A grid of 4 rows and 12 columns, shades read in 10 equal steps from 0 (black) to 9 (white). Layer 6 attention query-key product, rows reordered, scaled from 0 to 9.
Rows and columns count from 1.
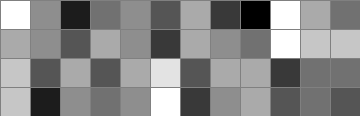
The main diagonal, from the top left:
9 5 6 4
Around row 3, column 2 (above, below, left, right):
5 1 7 6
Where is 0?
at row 1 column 9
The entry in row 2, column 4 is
6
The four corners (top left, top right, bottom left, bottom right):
9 4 7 3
